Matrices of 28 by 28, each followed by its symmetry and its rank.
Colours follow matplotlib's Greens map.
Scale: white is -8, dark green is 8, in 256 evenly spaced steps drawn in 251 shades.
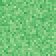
neither, full rank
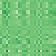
neither, rank two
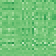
neither, rank three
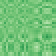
antisymmetric, rank two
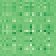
antisymmetric, rank two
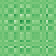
symmetric, rank one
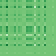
symmetric, rank one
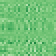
neither, rank three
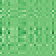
neither, rank two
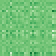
antisymmetric, rank two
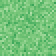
neither, full rank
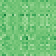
neither, rank three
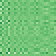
neither, rank two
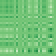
symmetric, rank one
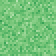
neither, full rank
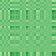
symmetric, rank one
